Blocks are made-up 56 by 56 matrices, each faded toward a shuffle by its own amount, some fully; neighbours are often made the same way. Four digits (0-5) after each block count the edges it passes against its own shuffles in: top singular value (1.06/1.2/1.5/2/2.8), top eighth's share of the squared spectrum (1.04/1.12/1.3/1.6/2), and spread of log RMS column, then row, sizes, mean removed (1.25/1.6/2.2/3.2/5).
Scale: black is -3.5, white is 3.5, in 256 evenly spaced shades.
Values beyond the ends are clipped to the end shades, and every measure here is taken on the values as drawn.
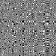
4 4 2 2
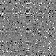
4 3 1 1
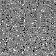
3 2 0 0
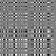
5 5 4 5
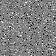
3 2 1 1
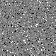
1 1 0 0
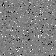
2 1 0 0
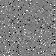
3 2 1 0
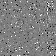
3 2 0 1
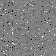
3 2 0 0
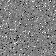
0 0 0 0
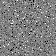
0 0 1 0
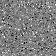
1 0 0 0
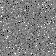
0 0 0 0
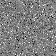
0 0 0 0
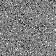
0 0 0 0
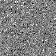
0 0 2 0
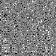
3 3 2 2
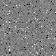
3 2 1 1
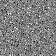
0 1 0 0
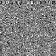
3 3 1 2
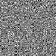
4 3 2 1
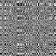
5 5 3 3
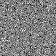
2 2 0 0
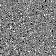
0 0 0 0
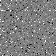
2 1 0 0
